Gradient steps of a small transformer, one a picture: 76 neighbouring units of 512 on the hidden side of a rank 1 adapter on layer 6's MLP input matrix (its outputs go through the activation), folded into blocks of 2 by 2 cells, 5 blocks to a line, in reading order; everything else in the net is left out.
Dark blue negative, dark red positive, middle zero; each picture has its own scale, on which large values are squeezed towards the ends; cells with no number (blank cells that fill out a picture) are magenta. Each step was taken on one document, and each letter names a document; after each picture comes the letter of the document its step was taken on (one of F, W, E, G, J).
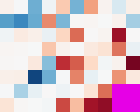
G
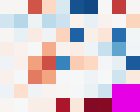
G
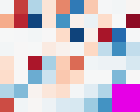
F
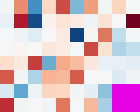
F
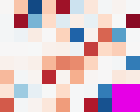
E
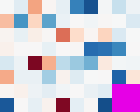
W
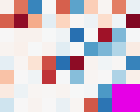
E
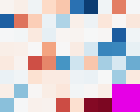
G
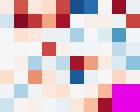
G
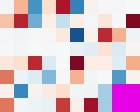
W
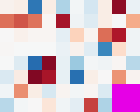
E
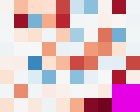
G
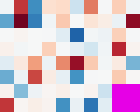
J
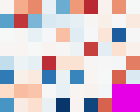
F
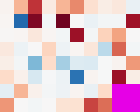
J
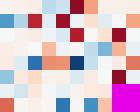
J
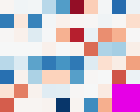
F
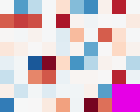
E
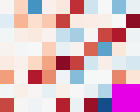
W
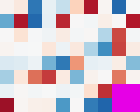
E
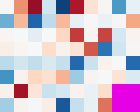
F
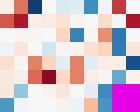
E
